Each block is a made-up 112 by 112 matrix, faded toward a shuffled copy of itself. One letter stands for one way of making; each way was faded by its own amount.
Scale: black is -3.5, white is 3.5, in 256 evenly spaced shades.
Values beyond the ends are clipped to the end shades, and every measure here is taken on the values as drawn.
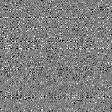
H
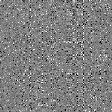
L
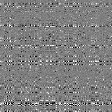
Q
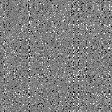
L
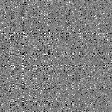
H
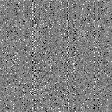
L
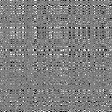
Q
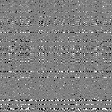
Q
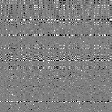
Q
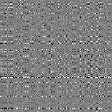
Q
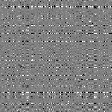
Q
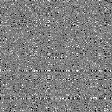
H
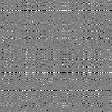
Q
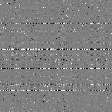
Q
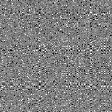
H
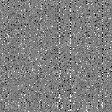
L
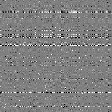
Q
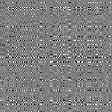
Q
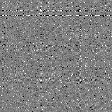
H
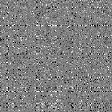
H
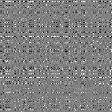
Q
